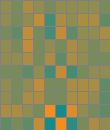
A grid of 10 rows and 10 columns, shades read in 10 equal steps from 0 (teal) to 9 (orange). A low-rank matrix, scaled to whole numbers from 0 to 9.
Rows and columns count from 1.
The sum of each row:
48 49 46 49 48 41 50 49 50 42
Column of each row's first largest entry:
3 4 3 3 3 6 4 3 5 6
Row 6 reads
4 4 3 5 2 7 2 4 5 5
